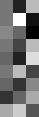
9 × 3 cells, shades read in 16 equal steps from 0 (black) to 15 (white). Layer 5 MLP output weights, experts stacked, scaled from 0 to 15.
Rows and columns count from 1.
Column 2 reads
2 15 6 4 2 11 3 6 12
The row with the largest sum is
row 9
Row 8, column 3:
10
